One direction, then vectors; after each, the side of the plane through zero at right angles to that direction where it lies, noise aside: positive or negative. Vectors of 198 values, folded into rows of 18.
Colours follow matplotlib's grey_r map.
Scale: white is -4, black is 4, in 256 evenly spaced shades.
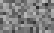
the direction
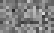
positive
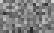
positive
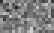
negative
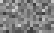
positive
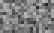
positive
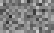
negative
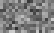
negative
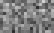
positive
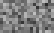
positive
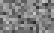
positive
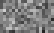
positive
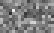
negative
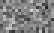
positive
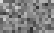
positive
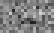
positive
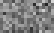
positive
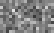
negative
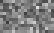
negative
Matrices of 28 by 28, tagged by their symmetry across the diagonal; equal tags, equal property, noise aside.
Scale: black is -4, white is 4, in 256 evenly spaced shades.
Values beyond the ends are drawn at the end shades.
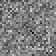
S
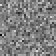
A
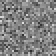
A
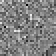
S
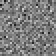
S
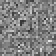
S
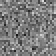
A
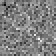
S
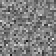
A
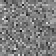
A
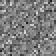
S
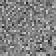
S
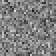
A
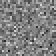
A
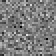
A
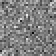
S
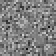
S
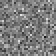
A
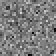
S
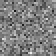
A
